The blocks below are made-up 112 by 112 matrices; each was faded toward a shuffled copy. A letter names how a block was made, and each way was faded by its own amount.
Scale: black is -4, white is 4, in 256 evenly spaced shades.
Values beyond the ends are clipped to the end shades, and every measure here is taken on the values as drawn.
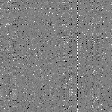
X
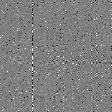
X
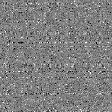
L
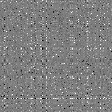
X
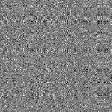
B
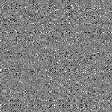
L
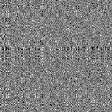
B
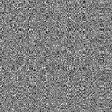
B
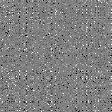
X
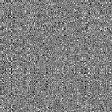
B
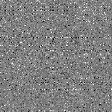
L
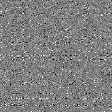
L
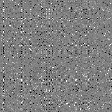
X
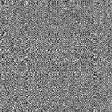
B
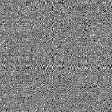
B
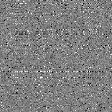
L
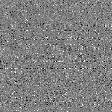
L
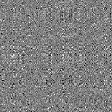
B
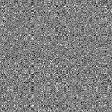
B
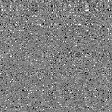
L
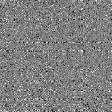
L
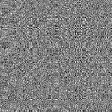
B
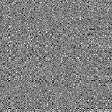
B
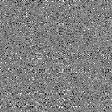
L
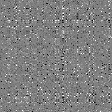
X
